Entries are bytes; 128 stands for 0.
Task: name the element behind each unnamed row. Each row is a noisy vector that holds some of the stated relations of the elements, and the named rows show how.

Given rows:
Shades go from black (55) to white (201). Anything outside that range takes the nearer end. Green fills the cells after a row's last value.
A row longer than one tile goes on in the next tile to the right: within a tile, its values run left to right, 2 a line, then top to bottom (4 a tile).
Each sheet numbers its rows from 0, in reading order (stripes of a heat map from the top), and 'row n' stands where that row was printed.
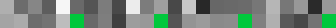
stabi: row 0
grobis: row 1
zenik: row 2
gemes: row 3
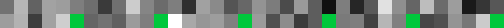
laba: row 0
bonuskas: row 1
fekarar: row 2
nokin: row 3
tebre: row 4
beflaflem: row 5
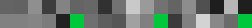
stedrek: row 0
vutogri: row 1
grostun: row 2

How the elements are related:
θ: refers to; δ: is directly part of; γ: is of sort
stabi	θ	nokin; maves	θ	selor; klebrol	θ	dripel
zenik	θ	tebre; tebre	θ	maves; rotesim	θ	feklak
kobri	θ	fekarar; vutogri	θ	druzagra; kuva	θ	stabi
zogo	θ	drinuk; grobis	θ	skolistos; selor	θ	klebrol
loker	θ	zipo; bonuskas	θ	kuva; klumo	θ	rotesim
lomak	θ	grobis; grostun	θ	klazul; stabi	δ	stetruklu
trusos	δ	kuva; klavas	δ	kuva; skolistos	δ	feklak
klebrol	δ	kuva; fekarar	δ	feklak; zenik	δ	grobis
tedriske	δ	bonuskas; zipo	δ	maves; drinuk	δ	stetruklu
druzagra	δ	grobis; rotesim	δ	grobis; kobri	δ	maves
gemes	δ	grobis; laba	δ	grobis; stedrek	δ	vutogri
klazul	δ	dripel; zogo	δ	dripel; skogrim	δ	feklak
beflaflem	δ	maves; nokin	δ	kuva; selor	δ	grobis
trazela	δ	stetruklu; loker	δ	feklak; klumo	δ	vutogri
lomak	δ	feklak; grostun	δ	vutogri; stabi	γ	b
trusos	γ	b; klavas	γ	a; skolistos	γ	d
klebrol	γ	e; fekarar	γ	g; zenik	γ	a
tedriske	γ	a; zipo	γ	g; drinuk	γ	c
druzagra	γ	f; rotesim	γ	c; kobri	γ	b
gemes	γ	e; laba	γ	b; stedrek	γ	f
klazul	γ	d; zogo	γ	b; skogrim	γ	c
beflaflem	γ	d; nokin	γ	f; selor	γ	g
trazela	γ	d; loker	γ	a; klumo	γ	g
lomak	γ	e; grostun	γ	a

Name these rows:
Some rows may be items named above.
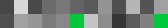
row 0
zenik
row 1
selor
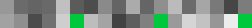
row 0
zogo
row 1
selor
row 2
skolistos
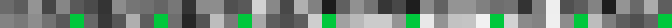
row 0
stedrek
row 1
maves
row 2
maves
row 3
trusos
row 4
loker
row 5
skogrim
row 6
feklak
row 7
klumo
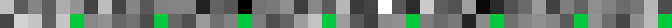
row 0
trazela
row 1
druzagra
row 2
klavas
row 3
kobri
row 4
kuva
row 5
klebrol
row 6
stedrek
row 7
zogo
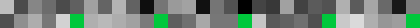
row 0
klazul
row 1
lomak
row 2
klavas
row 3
zipo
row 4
lomak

